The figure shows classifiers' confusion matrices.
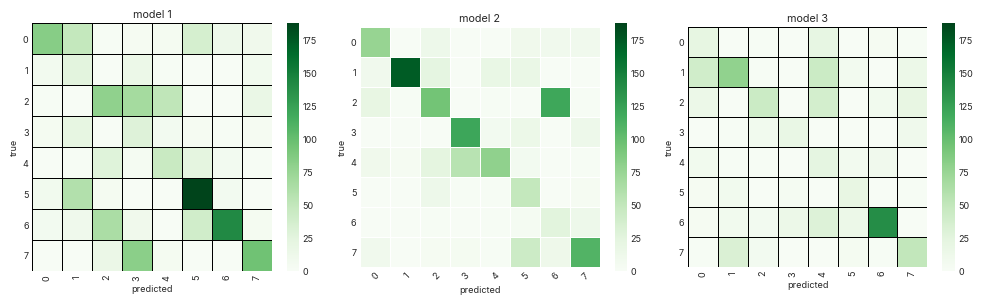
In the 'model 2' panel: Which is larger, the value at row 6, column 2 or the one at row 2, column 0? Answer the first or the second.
the second
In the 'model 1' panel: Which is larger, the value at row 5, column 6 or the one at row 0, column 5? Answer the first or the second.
the second
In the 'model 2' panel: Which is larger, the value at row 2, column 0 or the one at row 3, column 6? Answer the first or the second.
the first
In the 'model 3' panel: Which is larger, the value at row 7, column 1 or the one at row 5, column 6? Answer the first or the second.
the first
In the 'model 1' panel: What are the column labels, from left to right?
0, 1, 2, 3, 4, 5, 6, 7
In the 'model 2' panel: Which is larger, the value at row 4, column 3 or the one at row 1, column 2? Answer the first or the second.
the first
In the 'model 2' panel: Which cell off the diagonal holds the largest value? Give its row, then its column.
2, 6
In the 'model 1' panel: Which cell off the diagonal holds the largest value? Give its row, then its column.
7, 3
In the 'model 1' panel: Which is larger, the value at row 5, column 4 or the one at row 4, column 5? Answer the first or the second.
the second
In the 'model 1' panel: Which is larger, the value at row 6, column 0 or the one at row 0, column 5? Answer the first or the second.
the second
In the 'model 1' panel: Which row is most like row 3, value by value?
1
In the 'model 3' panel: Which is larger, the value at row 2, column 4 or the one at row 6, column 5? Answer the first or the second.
the first
